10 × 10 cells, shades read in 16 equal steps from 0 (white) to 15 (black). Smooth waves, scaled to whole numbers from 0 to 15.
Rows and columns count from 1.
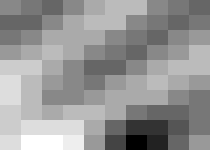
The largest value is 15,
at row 10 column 7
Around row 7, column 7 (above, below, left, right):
5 8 5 5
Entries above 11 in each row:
0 0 0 0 0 0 0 0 2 2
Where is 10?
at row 9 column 9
